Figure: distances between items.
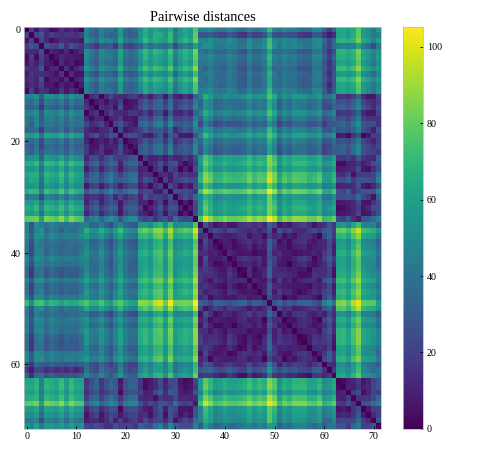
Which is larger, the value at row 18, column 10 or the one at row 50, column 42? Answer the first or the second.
the first
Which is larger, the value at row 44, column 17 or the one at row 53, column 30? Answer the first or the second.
the second
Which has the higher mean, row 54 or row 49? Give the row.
49
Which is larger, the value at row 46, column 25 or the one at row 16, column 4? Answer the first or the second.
the first
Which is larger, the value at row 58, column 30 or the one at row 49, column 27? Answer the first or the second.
the second
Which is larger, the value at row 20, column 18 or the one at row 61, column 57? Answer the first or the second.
the second
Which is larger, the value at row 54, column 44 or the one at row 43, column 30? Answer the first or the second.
the second
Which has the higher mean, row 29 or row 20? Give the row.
29
